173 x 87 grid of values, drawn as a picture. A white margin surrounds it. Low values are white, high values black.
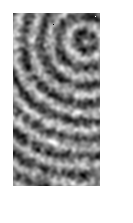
Concentric rings centre on the top right. Neither half mirrors the other. Overall the values sit about 50% of the way up the scale. Two lone cells stand out: one far higher and one far lower than their neighbours. No row or column stands out.
